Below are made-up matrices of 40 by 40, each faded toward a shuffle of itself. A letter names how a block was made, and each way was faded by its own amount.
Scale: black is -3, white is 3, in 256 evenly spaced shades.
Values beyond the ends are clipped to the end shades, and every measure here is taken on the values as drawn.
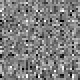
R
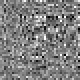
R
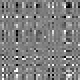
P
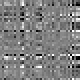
P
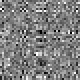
R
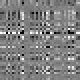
P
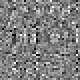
R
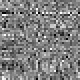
R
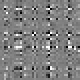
P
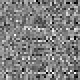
R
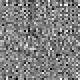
R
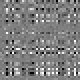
P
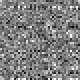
R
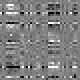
P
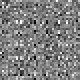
R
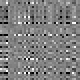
P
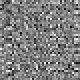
R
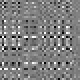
P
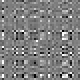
P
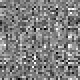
R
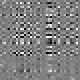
P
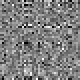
R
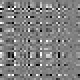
P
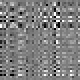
P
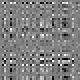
P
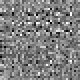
R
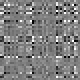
P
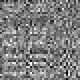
R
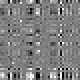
P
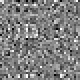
R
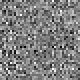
R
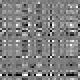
P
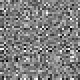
R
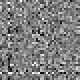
R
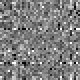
R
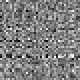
R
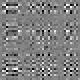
P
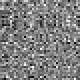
R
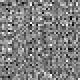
R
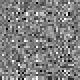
R
